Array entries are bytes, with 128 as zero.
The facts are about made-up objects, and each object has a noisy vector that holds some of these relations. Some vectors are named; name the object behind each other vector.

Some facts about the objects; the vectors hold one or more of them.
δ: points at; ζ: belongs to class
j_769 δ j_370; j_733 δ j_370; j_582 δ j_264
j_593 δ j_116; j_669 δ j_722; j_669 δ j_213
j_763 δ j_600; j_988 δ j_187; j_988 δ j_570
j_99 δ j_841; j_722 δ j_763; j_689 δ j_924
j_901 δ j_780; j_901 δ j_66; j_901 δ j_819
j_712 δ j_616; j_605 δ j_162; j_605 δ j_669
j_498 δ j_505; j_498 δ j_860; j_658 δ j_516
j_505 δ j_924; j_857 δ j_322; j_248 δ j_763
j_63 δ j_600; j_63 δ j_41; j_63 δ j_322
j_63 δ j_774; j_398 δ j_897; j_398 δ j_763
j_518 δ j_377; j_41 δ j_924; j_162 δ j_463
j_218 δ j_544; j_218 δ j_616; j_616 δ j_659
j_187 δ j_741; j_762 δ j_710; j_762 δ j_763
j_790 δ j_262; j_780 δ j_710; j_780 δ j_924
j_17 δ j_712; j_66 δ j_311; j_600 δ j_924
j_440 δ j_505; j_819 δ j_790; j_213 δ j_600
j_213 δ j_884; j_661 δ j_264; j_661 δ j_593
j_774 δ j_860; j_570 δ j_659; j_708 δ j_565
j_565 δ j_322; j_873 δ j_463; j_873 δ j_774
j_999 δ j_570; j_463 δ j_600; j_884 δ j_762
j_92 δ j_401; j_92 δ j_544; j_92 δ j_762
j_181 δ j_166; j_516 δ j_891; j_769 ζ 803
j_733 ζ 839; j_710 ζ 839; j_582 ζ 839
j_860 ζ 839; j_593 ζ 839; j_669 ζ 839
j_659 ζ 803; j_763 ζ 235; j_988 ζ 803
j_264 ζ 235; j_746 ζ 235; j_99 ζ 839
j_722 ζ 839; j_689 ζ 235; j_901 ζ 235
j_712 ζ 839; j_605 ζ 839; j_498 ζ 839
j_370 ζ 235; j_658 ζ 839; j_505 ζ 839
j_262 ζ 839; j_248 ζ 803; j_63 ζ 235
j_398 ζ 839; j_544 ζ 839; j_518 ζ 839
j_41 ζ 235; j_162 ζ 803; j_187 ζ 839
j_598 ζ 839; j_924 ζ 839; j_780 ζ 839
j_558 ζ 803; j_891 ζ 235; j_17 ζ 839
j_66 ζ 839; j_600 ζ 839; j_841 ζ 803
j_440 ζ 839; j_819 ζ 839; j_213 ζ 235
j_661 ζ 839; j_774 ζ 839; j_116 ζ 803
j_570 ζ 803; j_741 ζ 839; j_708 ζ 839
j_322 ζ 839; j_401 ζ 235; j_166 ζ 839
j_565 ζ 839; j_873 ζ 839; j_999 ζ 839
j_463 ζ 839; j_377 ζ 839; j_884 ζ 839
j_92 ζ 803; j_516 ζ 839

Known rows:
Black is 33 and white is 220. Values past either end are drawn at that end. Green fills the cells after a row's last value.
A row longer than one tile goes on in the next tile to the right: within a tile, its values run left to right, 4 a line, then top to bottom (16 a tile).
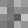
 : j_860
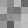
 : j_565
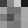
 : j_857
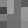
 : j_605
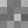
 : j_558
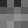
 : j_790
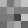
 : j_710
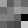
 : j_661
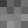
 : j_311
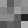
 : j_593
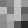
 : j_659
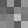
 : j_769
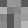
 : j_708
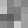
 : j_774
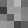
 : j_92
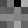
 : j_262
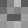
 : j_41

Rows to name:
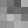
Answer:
j_370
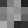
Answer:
j_218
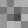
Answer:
j_763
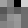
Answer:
j_819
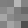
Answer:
j_401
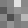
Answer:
j_162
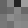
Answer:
j_66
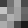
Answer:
j_616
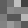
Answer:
j_762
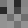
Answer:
j_901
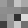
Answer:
j_924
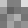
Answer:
j_841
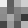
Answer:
j_116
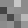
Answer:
j_248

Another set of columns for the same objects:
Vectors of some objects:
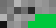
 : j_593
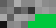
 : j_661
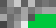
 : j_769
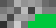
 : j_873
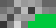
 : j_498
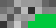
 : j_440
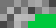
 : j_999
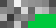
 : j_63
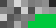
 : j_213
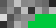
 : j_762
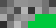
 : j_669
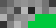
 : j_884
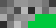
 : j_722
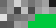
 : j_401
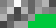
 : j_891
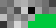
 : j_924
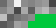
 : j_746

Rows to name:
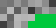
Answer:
j_712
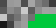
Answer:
j_92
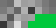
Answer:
j_565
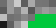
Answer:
j_558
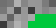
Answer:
j_598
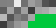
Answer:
j_790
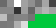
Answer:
j_370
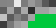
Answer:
j_311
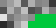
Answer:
j_659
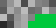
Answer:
j_988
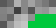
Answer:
j_733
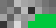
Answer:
j_774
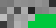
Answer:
j_544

